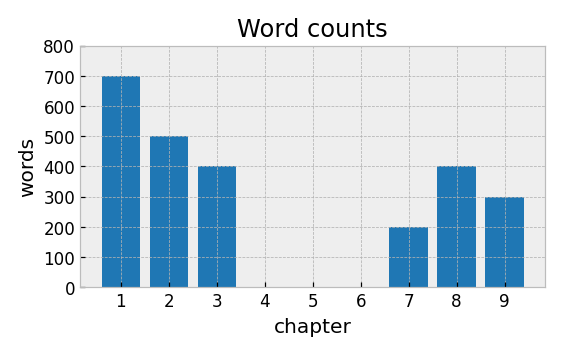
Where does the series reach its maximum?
1
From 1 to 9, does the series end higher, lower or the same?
lower
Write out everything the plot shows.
Title: Word counts
x-axis: chapter, ticks 1 2 3 4 5 6 7 8 9
y-axis: words, ticks 0 100 200 300 400 500 600 700 800
Values:
700 500 400 0 0 0 200 400 300
